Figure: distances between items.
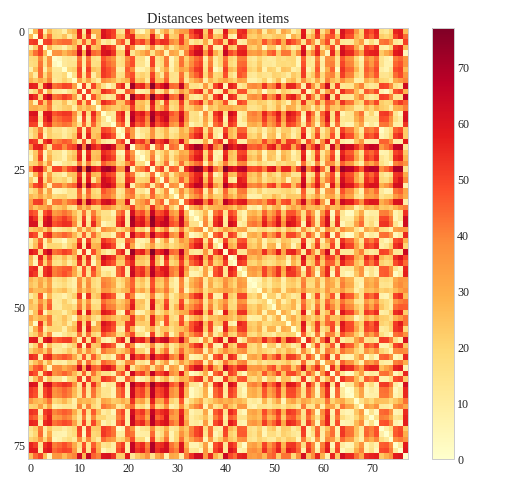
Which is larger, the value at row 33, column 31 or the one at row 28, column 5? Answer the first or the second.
the first
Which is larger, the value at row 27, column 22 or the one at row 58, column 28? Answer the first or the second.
the second
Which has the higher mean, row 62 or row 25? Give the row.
25
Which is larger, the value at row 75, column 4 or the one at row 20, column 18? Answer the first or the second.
the first
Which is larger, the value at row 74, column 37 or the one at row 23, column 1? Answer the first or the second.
the first
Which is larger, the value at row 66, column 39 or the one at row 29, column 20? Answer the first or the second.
the first
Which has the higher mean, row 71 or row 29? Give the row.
71
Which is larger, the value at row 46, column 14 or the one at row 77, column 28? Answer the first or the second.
the first
